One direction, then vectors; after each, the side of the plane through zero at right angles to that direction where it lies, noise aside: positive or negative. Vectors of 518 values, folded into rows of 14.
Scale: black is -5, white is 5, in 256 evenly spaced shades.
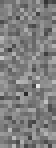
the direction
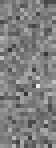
positive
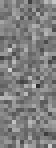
negative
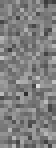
positive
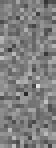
positive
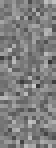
negative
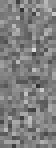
negative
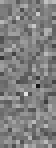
negative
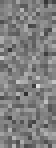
positive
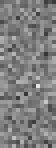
positive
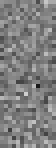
negative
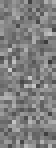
negative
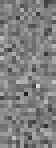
positive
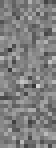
positive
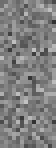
positive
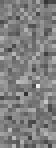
positive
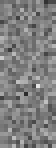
positive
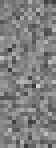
positive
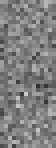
negative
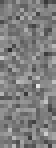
positive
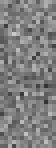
negative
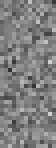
positive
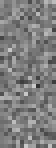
negative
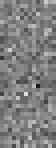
negative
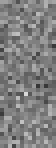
negative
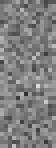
positive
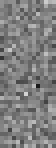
negative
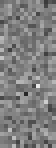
positive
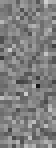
negative
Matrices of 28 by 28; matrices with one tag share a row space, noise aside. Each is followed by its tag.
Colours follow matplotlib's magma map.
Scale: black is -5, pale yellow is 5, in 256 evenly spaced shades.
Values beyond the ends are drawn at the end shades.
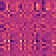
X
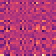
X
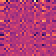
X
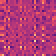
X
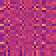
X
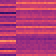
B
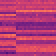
B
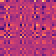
X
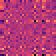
X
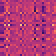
X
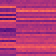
B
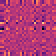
X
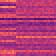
B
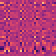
X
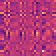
X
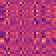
X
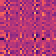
X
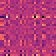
X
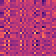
X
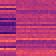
B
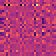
X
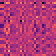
X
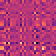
X
